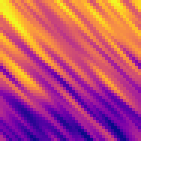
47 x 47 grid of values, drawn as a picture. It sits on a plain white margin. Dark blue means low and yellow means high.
Streaks slant down to the right. Values rise toward the top. No row or column stands out.
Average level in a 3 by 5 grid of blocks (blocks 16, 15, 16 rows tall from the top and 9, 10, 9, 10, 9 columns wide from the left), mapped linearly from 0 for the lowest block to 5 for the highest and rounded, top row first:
54455 | 33233 | 00000
